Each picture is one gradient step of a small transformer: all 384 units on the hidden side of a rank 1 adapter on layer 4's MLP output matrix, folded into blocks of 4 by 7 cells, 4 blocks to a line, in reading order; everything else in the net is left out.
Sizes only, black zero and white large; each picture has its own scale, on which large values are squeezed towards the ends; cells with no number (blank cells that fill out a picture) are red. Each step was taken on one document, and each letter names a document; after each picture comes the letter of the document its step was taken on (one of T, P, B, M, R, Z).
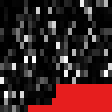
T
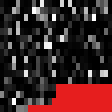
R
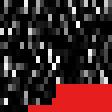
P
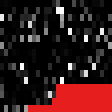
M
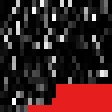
R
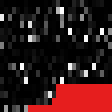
M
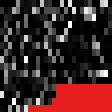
R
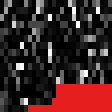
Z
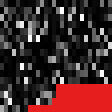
M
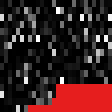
M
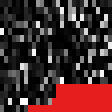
Z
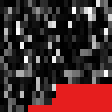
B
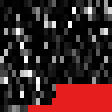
B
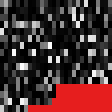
Z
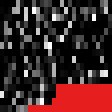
R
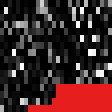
Z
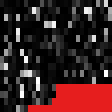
B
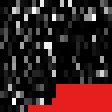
R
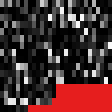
Z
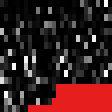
T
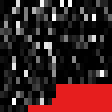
R
